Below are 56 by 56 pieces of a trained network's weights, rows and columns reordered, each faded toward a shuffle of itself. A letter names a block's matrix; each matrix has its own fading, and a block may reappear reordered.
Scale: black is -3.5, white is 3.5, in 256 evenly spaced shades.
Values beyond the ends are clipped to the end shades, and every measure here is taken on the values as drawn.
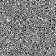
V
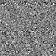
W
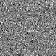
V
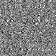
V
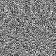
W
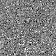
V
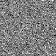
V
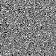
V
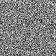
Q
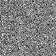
V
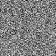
W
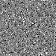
V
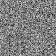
Q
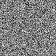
Q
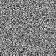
W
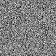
Q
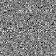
W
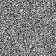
Q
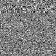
W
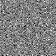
V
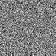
Q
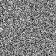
Q
